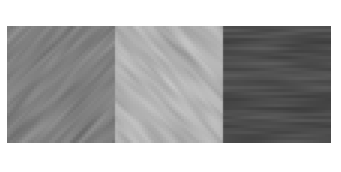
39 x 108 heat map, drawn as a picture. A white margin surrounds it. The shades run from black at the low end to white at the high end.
It is made of 1 by 3 panels. Panel 1,1: middling, slanting up to the right, faint in contrast. Panel 1,2: high, slanting down to the right, faint in contrast. Panel 1,3: low, streaked across, faint in contrast.
